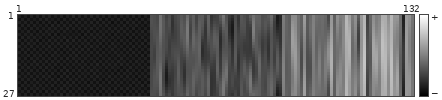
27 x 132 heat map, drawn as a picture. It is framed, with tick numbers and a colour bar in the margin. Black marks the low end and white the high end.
It is made of 1 by 3 panels. Panel 1,1: very low, checkered, faint in contrast. Panel 1,2: low, streaked downward. Panel 1,3: middling, streaked downward, strong in contrast.
